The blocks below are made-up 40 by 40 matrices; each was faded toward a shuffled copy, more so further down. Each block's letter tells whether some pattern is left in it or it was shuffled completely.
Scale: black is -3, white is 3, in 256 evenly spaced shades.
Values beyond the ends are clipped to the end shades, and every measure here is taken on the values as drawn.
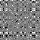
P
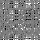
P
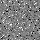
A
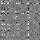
P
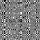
P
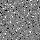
A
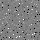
A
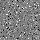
A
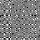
P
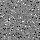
A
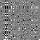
P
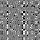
P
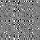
P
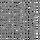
P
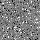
A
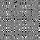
P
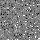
A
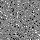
A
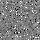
A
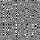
P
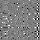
P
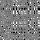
P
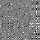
P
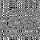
P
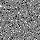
A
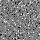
A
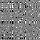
P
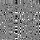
P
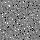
A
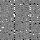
P
